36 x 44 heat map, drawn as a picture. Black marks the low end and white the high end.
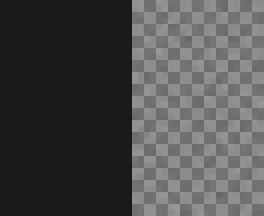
It is made of 1 by 2 panels. Panel 1,1: very low, flat. Panel 1,2: middling, checkered.
